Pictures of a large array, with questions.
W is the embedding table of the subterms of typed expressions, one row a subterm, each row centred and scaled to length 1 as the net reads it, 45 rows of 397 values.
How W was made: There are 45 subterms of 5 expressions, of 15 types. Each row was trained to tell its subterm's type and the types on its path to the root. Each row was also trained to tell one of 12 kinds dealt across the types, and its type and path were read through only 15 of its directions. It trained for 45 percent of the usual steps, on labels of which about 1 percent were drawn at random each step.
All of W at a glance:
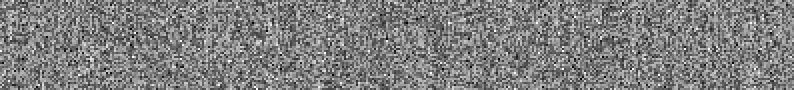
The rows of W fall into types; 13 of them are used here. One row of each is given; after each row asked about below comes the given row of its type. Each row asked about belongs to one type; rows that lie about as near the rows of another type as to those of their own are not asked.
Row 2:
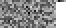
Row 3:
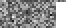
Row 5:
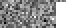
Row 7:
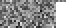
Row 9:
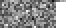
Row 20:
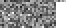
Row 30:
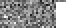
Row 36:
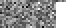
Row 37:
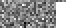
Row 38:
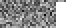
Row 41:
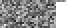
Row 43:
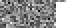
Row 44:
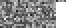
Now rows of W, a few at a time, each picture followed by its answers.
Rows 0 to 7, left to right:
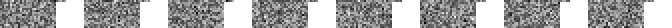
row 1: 20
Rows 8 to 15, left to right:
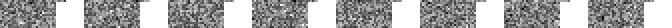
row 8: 5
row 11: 7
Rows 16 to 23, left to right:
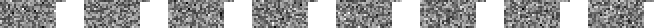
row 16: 2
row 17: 2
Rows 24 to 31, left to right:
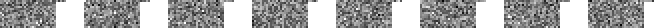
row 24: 36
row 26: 44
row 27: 7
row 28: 5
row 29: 20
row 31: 44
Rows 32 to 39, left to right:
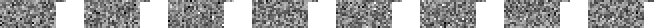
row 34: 7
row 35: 44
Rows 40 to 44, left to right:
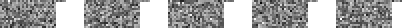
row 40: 2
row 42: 30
